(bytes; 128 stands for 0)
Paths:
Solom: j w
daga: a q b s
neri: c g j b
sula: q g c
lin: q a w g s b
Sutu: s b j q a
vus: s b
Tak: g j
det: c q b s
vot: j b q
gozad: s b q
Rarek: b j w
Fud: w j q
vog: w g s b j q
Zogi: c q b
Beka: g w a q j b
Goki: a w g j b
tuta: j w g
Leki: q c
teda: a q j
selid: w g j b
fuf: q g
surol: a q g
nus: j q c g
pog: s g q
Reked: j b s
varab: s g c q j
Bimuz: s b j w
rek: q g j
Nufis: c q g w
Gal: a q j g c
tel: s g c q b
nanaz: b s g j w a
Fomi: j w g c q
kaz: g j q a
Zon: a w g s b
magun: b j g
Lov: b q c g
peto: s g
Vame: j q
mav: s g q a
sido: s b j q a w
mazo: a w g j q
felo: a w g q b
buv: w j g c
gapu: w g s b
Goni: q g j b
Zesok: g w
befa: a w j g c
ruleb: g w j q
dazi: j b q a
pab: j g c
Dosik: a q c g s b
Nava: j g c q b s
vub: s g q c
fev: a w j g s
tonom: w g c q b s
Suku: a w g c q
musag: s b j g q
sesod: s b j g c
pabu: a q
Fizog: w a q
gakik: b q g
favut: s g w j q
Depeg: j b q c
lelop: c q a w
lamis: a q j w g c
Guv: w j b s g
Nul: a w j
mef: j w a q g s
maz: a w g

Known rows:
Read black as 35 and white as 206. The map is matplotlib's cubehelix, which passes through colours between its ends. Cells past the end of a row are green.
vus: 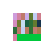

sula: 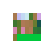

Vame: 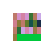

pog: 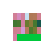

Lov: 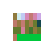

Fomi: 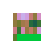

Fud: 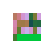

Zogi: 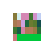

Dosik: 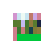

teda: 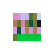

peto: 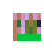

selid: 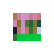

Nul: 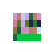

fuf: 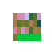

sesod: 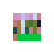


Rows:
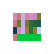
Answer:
Guv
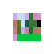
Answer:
daga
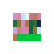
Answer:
mef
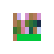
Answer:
Beka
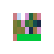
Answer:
felo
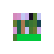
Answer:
Fizog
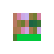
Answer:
ruleb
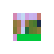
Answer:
Nava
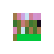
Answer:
varab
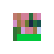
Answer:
Solom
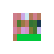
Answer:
favut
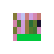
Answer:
musag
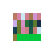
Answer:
Goki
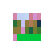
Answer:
tel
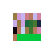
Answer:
magun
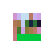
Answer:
Sutu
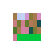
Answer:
gakik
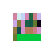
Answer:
dazi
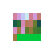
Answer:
vub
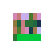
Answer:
maz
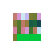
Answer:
mazo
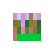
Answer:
det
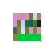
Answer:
Reked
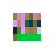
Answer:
Rarek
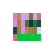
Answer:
Bimuz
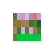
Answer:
nus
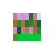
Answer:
Leki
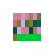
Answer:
gapu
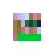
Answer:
sido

